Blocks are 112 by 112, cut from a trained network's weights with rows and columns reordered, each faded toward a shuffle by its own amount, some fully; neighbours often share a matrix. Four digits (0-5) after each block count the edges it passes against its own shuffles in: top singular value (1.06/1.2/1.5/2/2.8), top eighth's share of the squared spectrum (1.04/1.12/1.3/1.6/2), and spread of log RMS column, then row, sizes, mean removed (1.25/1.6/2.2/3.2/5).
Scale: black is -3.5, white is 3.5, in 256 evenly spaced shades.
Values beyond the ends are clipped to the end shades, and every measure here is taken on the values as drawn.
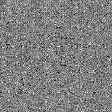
3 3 0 2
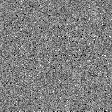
3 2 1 2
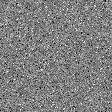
0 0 0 0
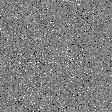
2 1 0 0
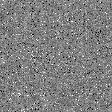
2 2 1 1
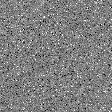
2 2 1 1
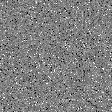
3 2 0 0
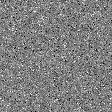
1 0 0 0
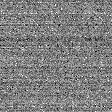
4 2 0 1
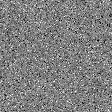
0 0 0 0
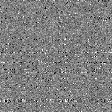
3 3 1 3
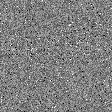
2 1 0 1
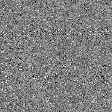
3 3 0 2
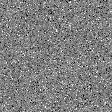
0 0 0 0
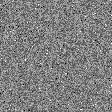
0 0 0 0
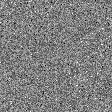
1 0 0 0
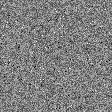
0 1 0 0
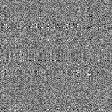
4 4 1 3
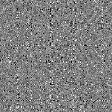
4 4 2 2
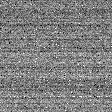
4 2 0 2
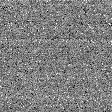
2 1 0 0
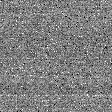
2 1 0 0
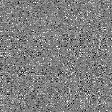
4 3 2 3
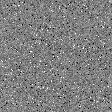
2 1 0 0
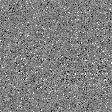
2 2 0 1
